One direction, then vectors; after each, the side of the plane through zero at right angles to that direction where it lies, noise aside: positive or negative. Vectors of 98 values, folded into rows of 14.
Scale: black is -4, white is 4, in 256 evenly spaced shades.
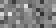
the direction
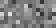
positive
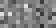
positive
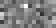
positive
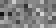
negative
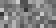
negative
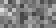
positive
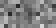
negative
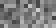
negative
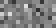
positive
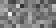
positive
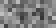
positive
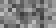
positive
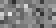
positive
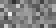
positive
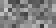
positive
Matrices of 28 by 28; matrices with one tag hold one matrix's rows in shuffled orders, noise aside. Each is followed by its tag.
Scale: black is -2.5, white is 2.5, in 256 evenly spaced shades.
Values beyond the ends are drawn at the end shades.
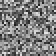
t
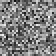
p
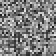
t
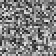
t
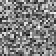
t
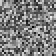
t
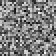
t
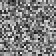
t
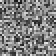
t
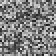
t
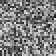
t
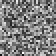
p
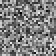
t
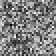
p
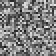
t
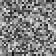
p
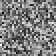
p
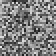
p
